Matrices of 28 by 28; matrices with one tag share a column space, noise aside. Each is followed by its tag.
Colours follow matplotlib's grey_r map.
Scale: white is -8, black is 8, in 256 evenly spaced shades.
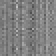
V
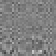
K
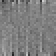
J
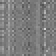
V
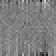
J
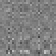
K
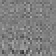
K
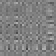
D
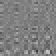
K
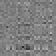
D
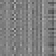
V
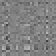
D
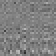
K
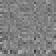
K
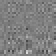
K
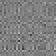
D
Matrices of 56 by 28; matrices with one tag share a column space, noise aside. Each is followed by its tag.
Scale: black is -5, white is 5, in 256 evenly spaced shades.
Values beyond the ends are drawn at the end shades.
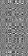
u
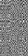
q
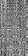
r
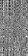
r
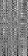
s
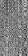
r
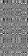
u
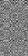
q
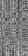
s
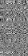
u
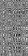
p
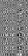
p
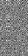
q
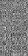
p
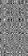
u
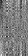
r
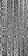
r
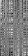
s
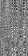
r
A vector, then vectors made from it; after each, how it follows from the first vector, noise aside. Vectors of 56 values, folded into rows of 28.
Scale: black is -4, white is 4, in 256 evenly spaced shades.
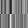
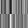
copied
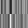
copied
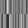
wrapped around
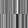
reversed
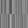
shrunk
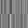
shrunk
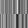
reversed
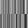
wrapped around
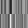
copied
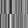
copied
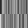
wrapped around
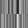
wrapped around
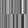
wrapped around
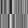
copied
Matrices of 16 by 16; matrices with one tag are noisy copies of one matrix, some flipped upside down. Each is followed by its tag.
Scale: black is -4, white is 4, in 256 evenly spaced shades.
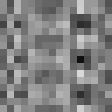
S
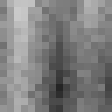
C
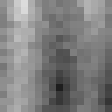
C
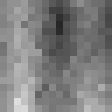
C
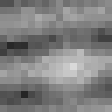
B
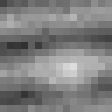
B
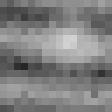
B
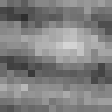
B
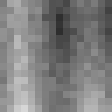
C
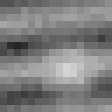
B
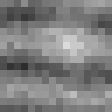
B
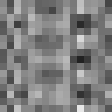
S
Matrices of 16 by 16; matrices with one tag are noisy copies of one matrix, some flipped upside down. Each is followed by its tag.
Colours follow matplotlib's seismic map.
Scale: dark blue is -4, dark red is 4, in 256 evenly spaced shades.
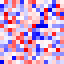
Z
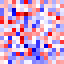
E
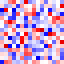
E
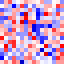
Z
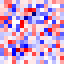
E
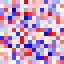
E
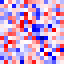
Z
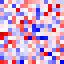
Z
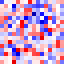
E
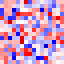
E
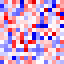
Z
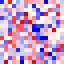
Z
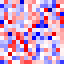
Z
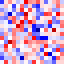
Z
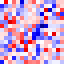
Z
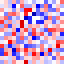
E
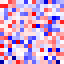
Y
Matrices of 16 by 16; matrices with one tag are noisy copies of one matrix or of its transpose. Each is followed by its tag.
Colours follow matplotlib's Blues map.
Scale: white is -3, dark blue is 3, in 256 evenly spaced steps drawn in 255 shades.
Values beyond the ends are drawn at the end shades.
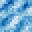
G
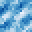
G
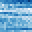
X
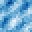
G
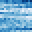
X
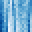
X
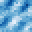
G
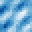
G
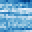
X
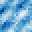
G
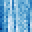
X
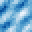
G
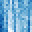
X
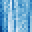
X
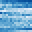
X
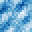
G
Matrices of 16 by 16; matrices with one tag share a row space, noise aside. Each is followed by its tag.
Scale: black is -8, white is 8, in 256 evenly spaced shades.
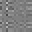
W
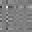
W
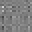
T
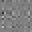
T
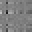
W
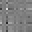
W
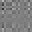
T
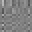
T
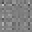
T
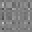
T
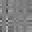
W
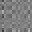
T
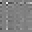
W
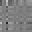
W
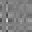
W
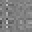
W
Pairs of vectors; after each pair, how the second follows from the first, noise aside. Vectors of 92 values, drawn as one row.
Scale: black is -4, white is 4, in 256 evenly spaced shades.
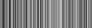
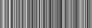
negated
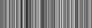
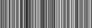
copied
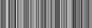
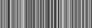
shuffled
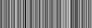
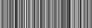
negated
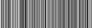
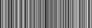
sign-scrambled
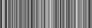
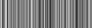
negated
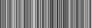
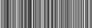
shuffled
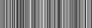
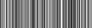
reversed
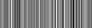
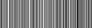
shuffled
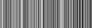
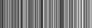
negated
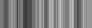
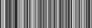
shuffled
